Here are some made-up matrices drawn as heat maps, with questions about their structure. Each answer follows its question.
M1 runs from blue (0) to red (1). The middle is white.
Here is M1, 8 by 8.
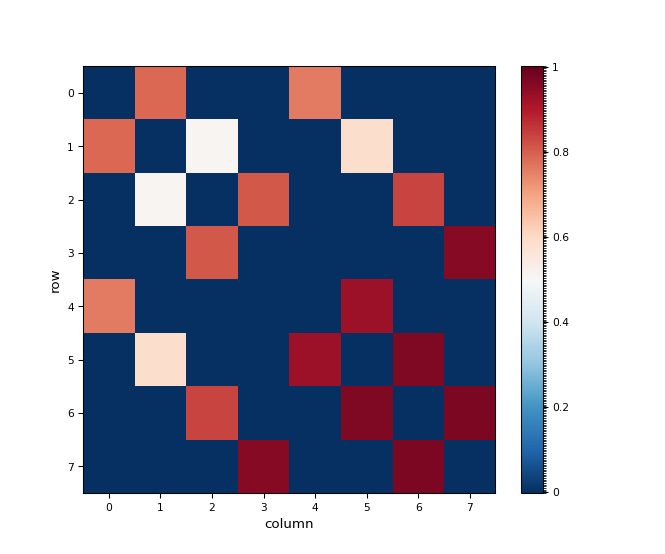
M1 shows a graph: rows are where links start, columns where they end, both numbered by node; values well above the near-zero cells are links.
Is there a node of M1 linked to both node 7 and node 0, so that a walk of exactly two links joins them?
no
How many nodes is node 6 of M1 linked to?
3
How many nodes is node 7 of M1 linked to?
2
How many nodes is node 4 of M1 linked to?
2
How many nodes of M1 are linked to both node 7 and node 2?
2
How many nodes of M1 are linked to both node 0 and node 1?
0
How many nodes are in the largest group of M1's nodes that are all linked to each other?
2
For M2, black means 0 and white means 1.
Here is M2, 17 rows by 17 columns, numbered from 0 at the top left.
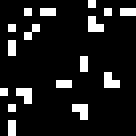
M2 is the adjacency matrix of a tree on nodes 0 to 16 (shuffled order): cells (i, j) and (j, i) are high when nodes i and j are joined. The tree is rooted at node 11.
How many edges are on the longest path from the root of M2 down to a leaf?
5
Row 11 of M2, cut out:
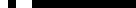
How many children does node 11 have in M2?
3
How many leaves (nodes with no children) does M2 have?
12
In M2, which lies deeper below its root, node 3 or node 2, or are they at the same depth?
the same depth
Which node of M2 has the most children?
1
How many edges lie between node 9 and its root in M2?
4
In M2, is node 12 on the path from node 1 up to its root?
no
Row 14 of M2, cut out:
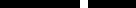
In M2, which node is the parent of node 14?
10
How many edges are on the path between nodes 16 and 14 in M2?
4
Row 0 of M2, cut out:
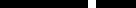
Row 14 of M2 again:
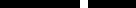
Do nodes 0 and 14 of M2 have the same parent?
no
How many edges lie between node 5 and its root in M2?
3
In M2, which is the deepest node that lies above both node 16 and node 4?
3
